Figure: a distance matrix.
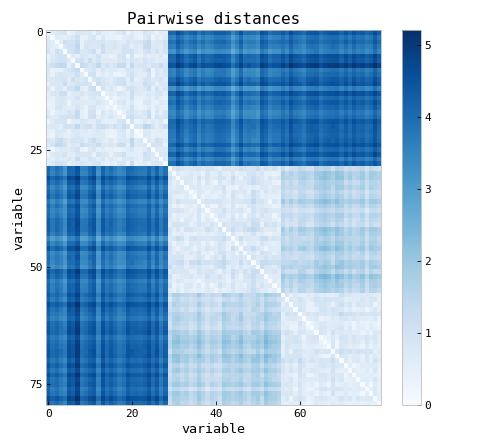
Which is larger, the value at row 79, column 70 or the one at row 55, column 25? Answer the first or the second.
the second
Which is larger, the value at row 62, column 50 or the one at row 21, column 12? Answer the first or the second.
the first
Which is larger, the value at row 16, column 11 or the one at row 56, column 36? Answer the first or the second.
the second
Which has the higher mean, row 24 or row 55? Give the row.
24
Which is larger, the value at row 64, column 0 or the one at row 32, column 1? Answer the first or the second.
the first
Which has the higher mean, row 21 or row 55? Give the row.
21
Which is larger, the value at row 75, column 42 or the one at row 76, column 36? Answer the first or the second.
the first
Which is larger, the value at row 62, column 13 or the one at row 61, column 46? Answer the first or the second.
the first
